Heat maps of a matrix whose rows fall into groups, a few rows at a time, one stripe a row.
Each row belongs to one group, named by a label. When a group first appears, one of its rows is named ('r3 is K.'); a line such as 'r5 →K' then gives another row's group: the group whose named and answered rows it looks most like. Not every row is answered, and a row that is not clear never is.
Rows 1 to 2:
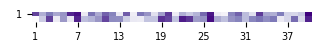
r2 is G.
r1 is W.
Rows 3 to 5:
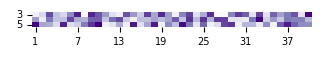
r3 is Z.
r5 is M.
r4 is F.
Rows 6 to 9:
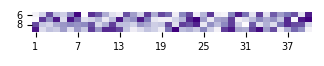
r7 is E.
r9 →F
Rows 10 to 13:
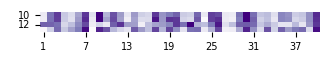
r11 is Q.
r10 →Q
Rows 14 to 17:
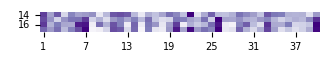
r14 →G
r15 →W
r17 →W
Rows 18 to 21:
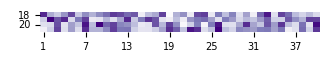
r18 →F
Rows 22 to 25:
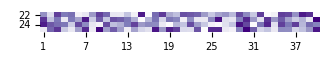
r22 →M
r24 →E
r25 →Q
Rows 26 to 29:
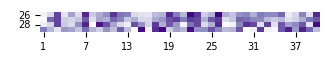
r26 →G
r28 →Z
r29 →M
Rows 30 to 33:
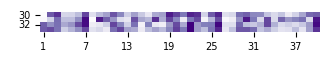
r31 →Z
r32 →W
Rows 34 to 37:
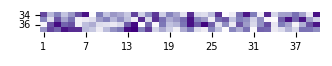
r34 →Z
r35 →M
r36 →E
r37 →E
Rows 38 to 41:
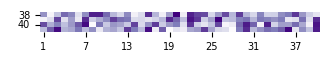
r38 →M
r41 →E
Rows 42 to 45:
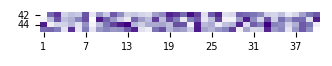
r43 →Z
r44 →F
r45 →F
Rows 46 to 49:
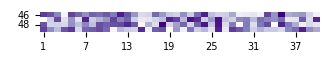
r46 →F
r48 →F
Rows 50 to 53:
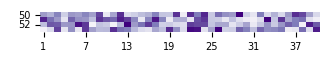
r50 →M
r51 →F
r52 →E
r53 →G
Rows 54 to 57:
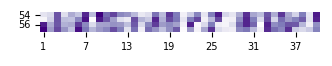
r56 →Z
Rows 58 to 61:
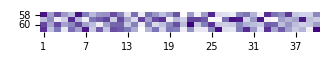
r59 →M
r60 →W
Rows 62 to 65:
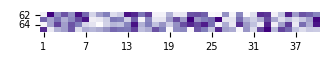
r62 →E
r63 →W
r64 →E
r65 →F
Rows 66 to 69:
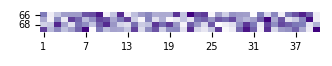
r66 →M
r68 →Z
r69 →Z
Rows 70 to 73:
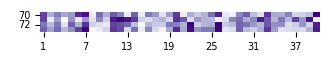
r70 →W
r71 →F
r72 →G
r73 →W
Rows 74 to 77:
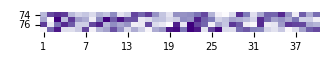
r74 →E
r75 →F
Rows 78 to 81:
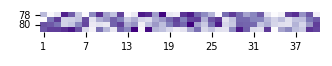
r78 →M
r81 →E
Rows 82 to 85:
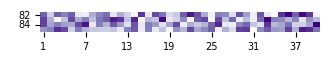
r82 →M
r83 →F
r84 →W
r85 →E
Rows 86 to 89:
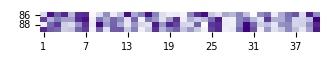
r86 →E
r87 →W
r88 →Q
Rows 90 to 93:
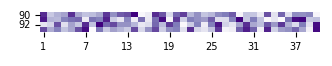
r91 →M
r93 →Z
